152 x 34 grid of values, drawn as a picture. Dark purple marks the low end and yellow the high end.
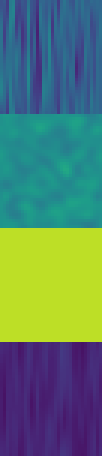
The table splits into 4 rows of 1 panel. Panel 1,1: low, streaked downward. Panel 2,1: middling, blotchy, faint in contrast. Panel 3,1: very high, flat. Panel 4,1: very low, streaked downward, faint in contrast.
